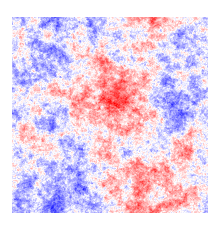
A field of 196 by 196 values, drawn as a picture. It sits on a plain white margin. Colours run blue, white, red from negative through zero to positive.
There are no lone odd cells. The ninth with the highest average is the centre. No single row or column stands out from its neighbours.
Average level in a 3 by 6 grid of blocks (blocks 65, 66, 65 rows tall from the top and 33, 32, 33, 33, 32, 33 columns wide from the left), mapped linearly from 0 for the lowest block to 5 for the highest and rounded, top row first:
1 1 3 3 3 1
2 2 4 5 1 1
1 0 1 4 4 3
